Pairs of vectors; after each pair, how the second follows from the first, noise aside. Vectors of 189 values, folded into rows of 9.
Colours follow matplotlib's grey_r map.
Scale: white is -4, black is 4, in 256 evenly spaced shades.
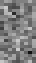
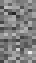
sign-scrambled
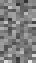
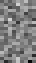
negated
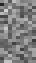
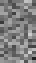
reversed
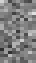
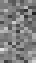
reversed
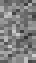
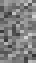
negated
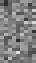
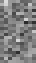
negated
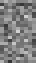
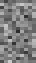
negated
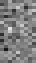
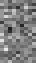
negated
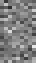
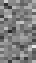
sign-scrambled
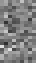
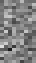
sign-scrambled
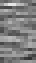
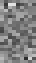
sign-scrambled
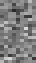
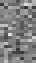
reversed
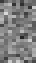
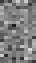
reversed
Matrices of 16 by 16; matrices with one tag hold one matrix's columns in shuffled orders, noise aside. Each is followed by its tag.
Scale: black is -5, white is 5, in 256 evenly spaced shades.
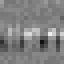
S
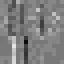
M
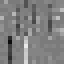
M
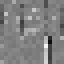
M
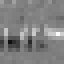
S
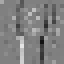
M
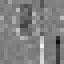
M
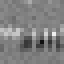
S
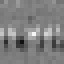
S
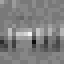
S
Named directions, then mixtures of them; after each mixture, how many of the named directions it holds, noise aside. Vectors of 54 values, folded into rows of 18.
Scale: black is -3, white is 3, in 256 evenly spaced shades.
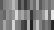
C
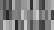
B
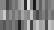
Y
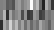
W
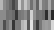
one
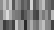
one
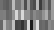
three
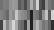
two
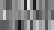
one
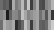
two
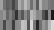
one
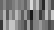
two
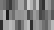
three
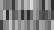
two
